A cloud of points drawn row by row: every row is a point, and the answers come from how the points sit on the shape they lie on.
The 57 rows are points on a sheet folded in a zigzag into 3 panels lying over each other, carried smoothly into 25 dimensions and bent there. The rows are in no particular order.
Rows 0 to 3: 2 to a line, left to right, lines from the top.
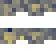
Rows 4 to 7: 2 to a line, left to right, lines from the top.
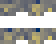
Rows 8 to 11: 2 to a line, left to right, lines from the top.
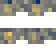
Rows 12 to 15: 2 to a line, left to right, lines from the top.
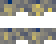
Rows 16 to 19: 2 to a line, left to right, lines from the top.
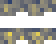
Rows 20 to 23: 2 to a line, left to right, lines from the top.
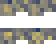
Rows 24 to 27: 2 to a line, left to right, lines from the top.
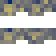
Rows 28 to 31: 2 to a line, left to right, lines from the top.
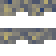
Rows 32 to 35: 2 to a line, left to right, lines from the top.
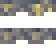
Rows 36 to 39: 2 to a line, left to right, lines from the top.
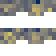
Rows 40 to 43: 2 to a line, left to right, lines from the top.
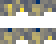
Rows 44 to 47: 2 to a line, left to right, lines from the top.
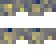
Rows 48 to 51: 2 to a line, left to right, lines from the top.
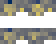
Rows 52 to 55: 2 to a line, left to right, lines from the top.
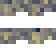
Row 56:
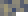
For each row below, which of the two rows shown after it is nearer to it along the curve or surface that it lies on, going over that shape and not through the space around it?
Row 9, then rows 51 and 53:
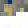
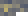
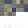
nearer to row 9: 53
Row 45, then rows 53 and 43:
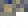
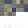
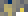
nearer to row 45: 53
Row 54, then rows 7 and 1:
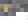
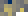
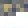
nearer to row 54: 1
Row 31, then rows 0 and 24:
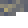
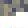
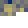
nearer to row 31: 0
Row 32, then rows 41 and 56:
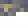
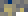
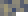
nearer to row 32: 56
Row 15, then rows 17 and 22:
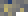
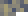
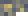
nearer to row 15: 17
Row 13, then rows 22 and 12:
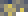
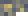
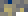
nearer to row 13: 22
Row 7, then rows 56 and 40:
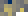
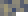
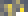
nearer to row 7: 56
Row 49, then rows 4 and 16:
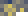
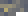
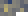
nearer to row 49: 16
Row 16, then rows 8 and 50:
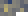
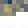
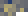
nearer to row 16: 50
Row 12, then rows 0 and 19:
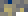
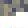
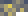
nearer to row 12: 0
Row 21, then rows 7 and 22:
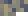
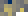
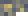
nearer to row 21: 7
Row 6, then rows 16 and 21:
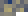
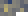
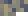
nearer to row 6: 21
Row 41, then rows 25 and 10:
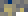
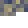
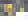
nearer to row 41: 25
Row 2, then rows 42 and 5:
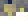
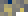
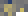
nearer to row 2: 42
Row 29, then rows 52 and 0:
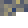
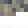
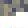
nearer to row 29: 0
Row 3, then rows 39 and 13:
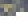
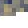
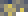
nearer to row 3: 13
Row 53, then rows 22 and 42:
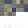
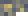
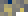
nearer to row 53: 42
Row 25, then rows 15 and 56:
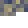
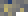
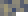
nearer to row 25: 56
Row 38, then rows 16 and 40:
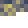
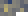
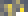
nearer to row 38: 40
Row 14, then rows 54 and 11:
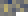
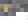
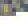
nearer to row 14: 11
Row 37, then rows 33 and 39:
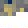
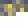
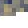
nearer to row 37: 39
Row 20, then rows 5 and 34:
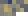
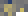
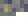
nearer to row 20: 34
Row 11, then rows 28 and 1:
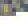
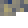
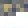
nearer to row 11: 28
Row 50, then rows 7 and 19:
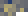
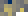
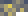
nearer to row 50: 19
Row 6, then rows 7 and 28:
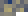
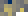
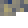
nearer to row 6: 28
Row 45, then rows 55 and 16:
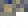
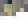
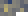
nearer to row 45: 55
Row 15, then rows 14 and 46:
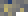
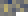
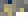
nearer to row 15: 14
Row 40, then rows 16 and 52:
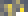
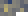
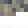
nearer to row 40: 16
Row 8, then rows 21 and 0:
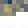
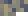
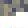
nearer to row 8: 21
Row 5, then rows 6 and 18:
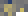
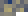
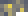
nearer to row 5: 18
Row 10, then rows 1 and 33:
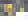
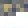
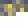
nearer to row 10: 33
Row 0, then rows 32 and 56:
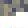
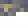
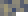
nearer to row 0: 56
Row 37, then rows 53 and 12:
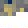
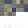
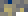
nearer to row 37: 12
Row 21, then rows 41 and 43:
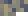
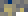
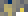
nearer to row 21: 41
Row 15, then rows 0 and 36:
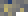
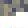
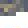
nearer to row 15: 0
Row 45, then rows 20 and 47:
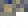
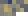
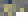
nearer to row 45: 20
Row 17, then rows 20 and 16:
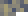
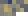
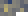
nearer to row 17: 20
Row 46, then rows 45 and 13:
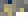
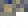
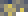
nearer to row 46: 45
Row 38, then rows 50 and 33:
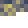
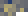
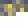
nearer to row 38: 33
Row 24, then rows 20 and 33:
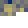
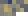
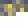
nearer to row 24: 20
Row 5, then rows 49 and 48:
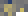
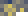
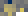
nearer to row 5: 49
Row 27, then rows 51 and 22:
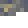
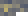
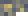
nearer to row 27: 51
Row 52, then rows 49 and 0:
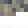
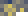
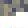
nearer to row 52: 0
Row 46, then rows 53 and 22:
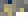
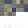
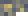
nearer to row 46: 53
